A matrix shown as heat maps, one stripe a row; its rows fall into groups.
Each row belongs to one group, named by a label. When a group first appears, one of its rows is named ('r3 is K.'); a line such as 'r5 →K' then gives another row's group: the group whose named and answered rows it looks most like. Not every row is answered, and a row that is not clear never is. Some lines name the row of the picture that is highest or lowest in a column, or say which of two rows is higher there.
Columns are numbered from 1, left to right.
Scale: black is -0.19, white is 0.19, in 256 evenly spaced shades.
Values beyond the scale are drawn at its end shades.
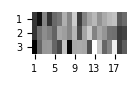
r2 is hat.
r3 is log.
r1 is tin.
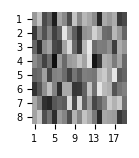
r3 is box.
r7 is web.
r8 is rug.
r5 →tin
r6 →box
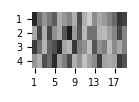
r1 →hat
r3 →box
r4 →rug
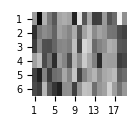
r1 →web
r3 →hat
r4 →rug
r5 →tin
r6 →box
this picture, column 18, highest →1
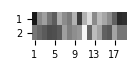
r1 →hat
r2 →log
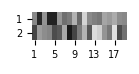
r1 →tin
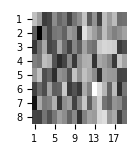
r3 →tin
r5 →rug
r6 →log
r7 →log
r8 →tin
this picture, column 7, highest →6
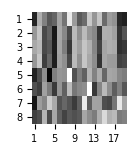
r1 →hat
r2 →rug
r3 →rug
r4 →rug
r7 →log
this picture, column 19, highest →7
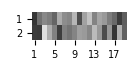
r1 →hat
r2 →box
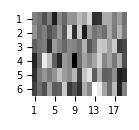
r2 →web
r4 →box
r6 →log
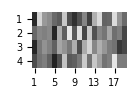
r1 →log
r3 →hat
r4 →log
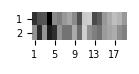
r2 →tin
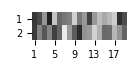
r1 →tin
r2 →log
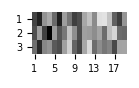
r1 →box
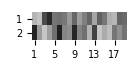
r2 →box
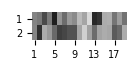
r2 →box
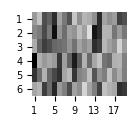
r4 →log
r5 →box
